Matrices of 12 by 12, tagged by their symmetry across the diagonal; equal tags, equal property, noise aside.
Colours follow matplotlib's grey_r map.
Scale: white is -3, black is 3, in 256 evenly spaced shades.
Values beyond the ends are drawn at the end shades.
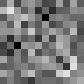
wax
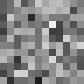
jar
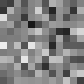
jar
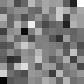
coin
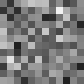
wax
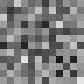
wax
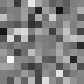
coin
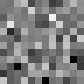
jar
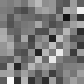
wax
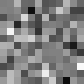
coin
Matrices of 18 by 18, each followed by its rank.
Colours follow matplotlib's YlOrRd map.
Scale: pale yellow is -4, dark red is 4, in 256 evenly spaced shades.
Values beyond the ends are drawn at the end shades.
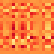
two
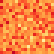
full rank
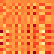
two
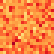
full rank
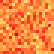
full rank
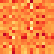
three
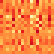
three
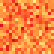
full rank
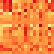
three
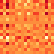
two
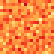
full rank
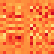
three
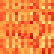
two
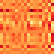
two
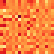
three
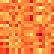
three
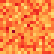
full rank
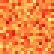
full rank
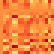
two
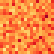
full rank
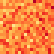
full rank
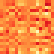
three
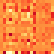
three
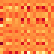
two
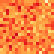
full rank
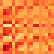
two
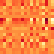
two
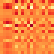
two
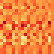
three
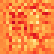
three
